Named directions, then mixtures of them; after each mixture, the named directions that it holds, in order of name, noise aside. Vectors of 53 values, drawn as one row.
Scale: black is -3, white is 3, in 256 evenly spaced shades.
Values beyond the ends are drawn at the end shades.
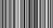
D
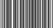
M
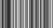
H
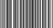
M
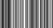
H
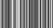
D, H, M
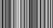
D, H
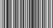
M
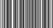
M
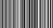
D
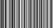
D, M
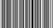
H, M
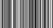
D, H, M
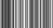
H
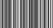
D, H, M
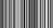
D
